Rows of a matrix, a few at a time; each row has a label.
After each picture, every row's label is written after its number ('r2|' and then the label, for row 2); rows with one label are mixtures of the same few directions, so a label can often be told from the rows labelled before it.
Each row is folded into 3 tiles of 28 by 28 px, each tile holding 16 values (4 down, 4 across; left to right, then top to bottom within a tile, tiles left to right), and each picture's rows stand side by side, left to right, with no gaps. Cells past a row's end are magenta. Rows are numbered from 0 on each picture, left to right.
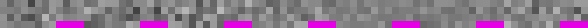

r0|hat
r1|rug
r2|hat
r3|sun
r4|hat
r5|rug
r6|hat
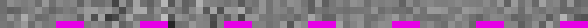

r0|hat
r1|hat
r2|hat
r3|rug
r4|hat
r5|hat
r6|rug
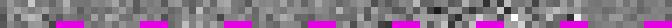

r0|hat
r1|hat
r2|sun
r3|hat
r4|sun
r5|hat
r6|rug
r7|hat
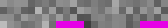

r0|hat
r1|hat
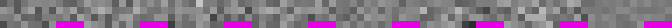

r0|hat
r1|hat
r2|hat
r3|hat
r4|rug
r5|sun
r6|hat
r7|hat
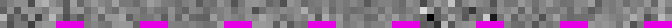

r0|sun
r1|hat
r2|hat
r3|rug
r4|hat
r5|rug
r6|sun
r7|rug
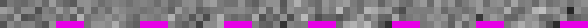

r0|hat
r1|sun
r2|sun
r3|sun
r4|sun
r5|rug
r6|sun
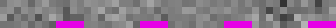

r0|sun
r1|hat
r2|hat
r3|hat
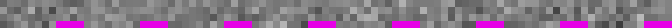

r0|hat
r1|hat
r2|rug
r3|sun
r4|hat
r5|sun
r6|rug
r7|sun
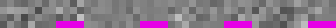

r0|hat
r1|hat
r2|rug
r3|sun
